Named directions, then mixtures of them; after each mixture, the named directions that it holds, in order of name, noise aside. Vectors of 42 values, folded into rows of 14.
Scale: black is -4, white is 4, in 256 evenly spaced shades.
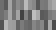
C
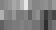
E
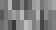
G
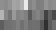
E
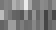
E, G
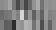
C, G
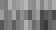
E, G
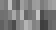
E, G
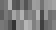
G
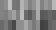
E, G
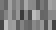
C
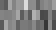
C, E
